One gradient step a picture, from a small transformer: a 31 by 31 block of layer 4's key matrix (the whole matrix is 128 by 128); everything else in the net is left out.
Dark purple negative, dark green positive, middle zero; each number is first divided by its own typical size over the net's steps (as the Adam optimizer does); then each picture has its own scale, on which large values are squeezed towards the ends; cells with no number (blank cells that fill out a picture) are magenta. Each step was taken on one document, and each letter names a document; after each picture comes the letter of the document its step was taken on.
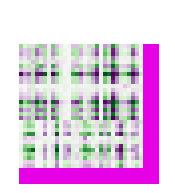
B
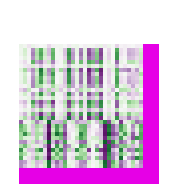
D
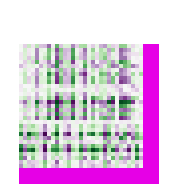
B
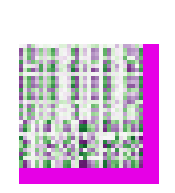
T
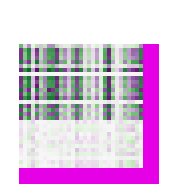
T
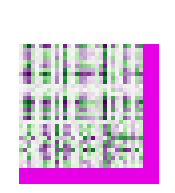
B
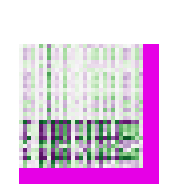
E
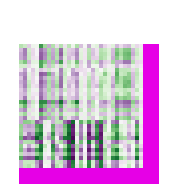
D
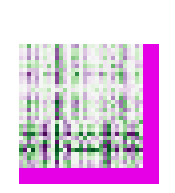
B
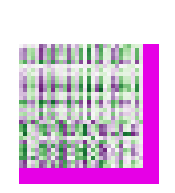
D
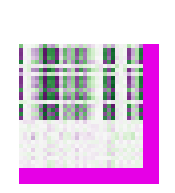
T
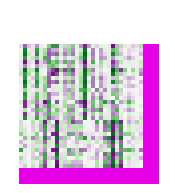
D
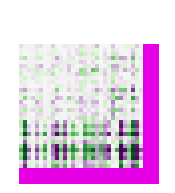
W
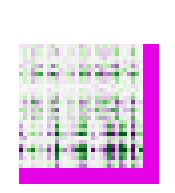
W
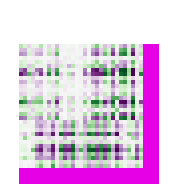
W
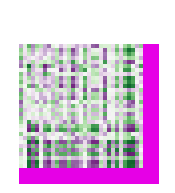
T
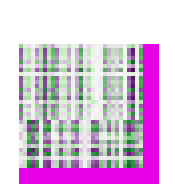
T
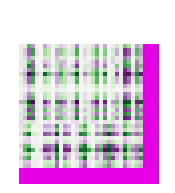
B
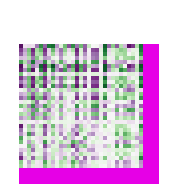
T
